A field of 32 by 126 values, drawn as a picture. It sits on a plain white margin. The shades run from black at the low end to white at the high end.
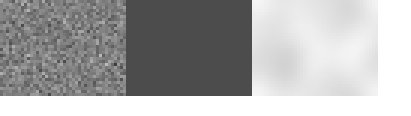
The table splits into one row of 3 panels. Panel 1,1: middling, fine-grained. Panel 1,2: low, flat. Panel 1,3: very high, smooth, faint in contrast.
